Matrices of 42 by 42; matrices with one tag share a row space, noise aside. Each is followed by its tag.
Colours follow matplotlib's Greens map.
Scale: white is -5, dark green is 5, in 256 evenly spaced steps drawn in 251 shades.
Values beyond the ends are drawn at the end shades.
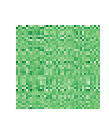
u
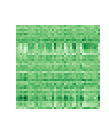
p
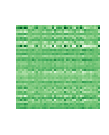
p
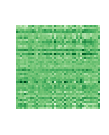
p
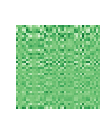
u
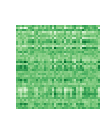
p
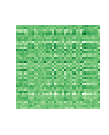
p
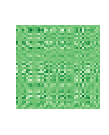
u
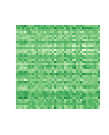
p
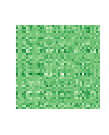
u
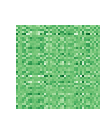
u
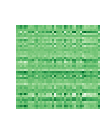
p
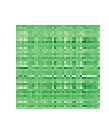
p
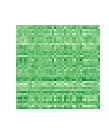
p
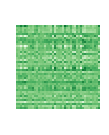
p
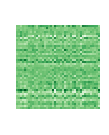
p
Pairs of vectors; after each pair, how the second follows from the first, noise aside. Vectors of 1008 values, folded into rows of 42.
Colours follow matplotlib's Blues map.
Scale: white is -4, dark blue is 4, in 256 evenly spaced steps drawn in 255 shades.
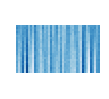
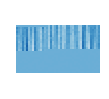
partly zeroed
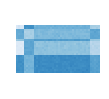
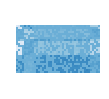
partly zeroed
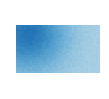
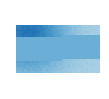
partly zeroed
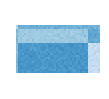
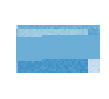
partly zeroed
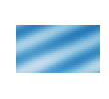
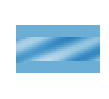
partly zeroed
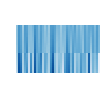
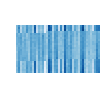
wrapped around
